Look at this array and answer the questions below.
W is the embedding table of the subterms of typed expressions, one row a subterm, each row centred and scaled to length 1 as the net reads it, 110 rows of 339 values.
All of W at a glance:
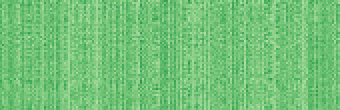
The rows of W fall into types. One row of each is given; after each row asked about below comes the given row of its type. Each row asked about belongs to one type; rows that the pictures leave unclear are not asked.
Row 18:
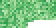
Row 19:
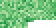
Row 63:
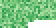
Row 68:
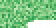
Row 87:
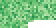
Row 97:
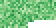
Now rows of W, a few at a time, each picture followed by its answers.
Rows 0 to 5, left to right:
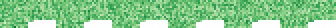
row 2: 87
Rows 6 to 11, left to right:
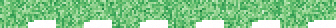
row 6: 97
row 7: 18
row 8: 18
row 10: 19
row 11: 97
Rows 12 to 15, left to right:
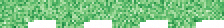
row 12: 63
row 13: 97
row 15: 19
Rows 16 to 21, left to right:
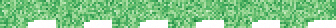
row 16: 18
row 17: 97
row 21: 19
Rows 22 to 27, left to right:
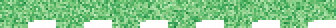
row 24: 87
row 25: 97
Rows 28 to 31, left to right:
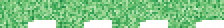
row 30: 18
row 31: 68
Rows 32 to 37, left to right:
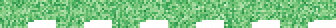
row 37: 63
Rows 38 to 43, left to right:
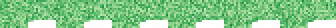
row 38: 87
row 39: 87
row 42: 19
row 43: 18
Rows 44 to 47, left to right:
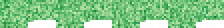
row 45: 63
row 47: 63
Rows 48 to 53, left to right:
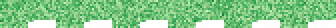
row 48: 87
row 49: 63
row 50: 97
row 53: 63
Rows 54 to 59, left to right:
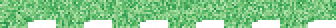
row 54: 97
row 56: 97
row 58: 63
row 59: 19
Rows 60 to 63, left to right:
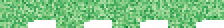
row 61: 87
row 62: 63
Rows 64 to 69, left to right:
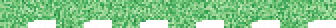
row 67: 87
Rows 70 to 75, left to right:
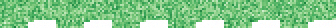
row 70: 63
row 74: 19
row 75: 63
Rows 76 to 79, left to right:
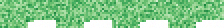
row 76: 68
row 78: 97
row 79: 97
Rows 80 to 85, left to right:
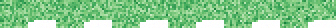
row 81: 87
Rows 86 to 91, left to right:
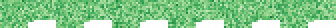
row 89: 18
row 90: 63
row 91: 87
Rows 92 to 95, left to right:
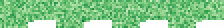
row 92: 97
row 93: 68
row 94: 68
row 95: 87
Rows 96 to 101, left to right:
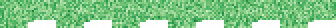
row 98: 68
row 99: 19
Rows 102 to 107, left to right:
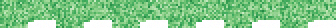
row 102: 19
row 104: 87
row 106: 63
